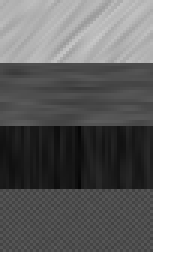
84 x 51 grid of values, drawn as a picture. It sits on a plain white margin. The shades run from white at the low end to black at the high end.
It is made of 4 by 1 panels. Panel 1,1: low, slanting up to the right, faint in contrast. Panel 2,1: high, streaked across, faint in contrast. Panel 3,1: very high, streaked downward, faint in contrast. Panel 4,1: high, checkered, faint in contrast.
